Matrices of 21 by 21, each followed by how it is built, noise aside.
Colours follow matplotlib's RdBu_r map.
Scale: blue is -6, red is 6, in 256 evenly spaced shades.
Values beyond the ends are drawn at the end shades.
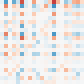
low rank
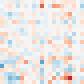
low rank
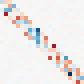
banded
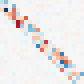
banded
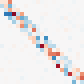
banded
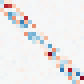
banded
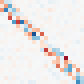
banded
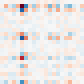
low rank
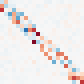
banded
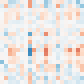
low rank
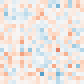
low rank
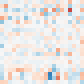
low rank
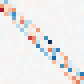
banded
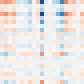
low rank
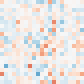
low rank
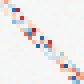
banded
